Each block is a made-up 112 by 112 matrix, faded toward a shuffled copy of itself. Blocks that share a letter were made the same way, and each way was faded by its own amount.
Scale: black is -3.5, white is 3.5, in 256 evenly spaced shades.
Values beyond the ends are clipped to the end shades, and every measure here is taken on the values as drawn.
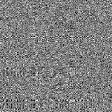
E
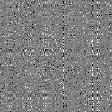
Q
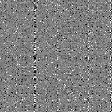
Q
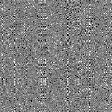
Q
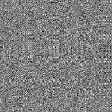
E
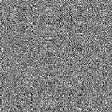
E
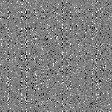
Q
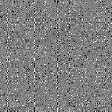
Q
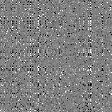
Q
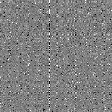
Q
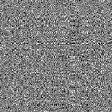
E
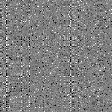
Q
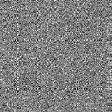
E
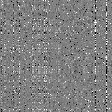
Q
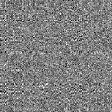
E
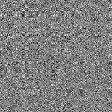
E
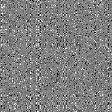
Q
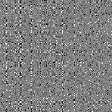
Q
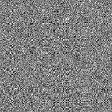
E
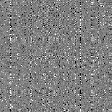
Q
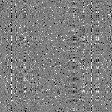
Q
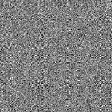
E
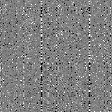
Q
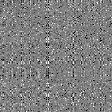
Q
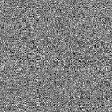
E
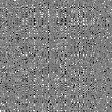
Q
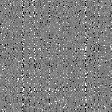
Q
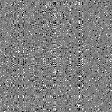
Q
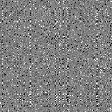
Q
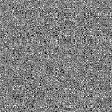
E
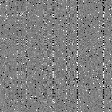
Q
